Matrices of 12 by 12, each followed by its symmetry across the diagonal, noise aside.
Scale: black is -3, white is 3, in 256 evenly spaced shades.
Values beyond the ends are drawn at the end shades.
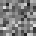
antisymmetric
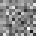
symmetric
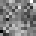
antisymmetric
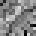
symmetric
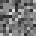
symmetric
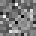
symmetric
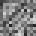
symmetric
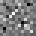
symmetric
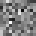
antisymmetric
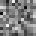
antisymmetric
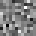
antisymmetric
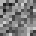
symmetric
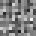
antisymmetric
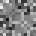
symmetric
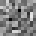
symmetric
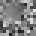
antisymmetric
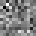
antisymmetric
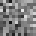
antisymmetric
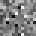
antisymmetric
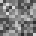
symmetric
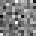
antisymmetric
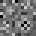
symmetric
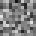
antisymmetric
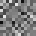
symmetric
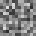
symmetric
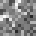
symmetric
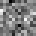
antisymmetric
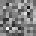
antisymmetric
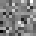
antisymmetric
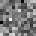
symmetric
